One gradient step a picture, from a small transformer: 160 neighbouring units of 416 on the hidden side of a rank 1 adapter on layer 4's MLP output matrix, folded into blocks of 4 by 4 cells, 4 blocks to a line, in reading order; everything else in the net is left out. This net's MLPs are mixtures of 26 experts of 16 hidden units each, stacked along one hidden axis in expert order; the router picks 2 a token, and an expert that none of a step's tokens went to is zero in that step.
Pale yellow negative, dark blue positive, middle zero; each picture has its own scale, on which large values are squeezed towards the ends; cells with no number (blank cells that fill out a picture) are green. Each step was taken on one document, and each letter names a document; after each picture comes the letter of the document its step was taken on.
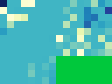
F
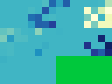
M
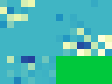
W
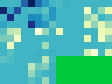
M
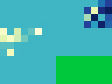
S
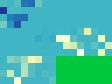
W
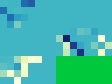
W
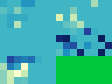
W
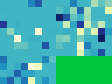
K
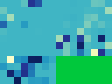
F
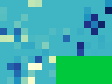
K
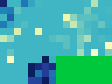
F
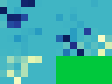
W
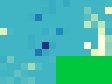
K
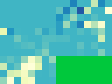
K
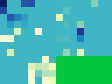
F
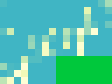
K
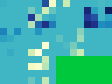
M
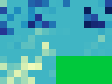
K
